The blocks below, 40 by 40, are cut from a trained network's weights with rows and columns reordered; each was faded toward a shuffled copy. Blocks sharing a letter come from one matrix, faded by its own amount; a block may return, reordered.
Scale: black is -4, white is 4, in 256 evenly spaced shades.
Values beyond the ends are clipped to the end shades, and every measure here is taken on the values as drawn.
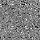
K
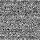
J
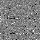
K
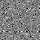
K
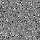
K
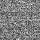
J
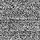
J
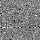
K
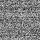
J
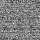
J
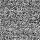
J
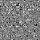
K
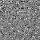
K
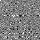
K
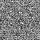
J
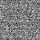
J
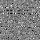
K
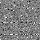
K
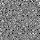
K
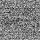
J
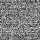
J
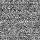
J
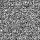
J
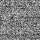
J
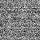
J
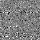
K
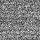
J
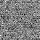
J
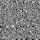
K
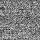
J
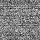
J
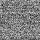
J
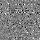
K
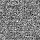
J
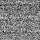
J
